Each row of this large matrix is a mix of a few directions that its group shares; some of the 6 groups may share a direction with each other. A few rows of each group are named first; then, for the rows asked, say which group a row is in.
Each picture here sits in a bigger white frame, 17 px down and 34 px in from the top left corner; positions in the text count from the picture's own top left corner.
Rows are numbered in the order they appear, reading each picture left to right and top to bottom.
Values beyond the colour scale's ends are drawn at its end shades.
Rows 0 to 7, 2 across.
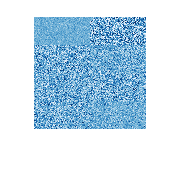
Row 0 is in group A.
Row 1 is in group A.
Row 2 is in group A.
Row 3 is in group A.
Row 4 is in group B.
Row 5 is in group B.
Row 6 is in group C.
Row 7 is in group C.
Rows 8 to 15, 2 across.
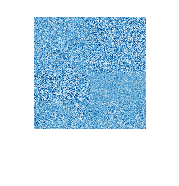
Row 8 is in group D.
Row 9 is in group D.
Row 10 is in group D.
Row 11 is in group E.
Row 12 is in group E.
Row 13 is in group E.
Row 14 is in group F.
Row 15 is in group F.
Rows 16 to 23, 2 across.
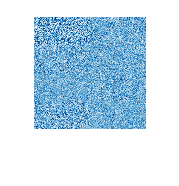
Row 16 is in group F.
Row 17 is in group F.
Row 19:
A
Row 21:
B
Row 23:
D
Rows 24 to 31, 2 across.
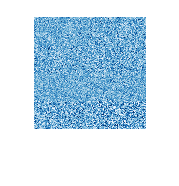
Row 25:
E
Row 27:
B
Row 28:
B
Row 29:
F
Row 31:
D
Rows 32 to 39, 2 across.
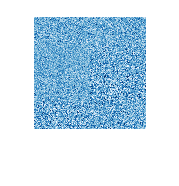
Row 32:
B
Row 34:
D
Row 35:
E
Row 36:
A
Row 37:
C
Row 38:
D
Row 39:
F
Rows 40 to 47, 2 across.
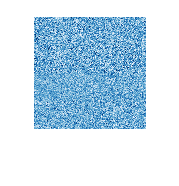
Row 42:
C
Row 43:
A
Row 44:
A
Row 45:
F
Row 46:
F
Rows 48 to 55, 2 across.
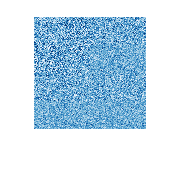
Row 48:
A
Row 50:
C
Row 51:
F
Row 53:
B
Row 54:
B
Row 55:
B
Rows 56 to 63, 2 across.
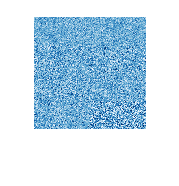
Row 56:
A
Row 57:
B
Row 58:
C
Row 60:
E
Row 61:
E
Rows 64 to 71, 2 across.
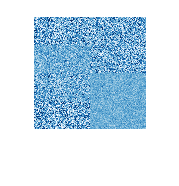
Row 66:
A
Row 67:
A
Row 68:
C
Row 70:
D
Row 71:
A
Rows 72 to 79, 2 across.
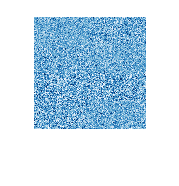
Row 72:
C
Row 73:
E
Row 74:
D
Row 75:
A
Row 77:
B
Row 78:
A
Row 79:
D
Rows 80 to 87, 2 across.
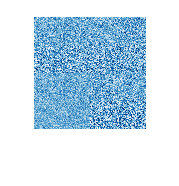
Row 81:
A
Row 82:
C
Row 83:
B
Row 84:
E
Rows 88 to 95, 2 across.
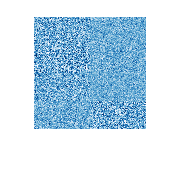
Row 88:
A
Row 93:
D
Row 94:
E
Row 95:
D
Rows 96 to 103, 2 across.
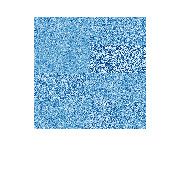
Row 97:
F
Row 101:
E
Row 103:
C
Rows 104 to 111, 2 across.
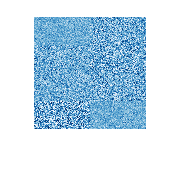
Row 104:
A
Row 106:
C
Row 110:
A
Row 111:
A
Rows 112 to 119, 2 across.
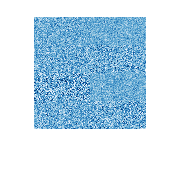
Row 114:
F
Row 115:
E
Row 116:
A
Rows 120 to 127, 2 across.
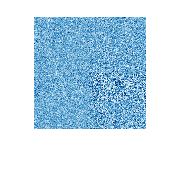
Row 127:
D
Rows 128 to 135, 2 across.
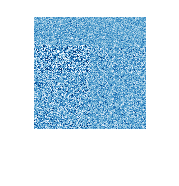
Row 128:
E
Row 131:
D
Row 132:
F
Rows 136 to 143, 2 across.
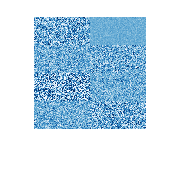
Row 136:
A
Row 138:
A
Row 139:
E
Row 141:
A
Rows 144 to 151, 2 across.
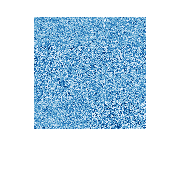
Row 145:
C
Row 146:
C
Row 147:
F
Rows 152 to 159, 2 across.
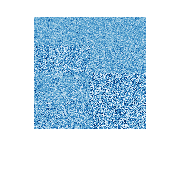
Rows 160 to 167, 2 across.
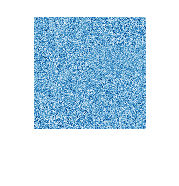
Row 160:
B
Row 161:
F
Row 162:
D
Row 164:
E
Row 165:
A
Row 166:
A
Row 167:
E
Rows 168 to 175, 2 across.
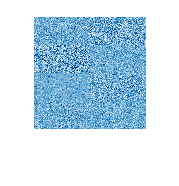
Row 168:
A
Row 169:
E
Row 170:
F
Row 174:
F
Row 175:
B
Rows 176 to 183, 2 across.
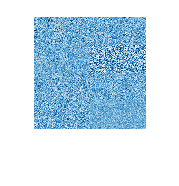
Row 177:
E
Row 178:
D
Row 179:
B
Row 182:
E
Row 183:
A
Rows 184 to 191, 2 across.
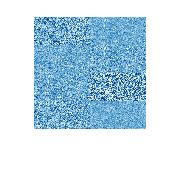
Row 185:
C
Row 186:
E
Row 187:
C
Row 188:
C
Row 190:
F
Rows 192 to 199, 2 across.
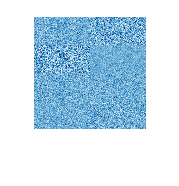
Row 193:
A
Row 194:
D
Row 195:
A
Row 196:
D
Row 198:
B
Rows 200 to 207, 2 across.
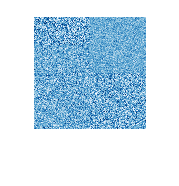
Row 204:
F
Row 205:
A
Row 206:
A
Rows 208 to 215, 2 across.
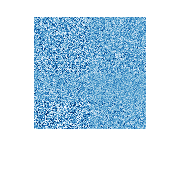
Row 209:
B
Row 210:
D
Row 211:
D
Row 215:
F
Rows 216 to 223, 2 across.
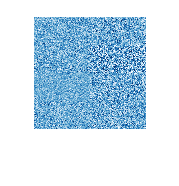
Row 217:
D
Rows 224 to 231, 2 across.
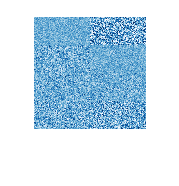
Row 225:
C
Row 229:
F
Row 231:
D
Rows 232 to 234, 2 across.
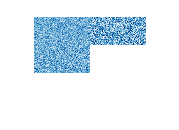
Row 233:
A
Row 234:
B
